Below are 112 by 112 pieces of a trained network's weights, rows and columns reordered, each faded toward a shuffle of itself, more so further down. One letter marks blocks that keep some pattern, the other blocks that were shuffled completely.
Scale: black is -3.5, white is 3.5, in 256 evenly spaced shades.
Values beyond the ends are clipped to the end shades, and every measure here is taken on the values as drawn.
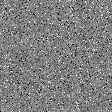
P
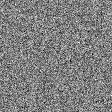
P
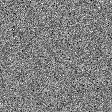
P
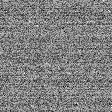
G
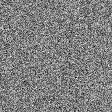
G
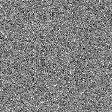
G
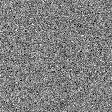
G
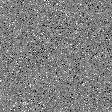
P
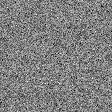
P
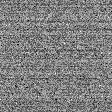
G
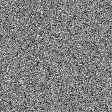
P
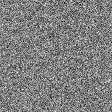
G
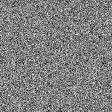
G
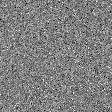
P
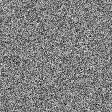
P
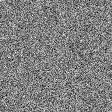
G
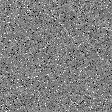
P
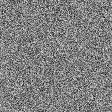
G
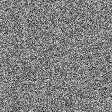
G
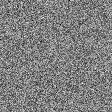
P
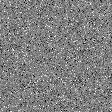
P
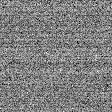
G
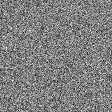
G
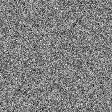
P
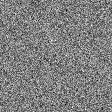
P
